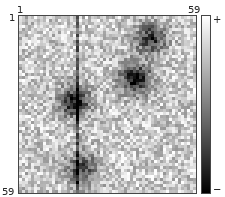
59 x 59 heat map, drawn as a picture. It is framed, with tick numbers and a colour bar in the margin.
There is no overall slope. Neither half mirrors the other. Column 20 differs from the columns beside it. Overall the values sit about 70% of the way up the scale. Most values sit high, with a long tail of low ones. Four dips sink into the field.
